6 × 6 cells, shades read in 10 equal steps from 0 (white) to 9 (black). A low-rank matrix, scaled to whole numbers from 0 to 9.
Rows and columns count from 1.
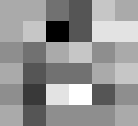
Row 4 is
3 6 5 5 3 2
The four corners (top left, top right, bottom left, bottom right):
3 3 3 3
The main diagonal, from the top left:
3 2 3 5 6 3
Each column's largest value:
4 7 9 6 6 4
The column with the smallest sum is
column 6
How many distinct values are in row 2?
5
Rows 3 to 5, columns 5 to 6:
4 3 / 3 2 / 6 4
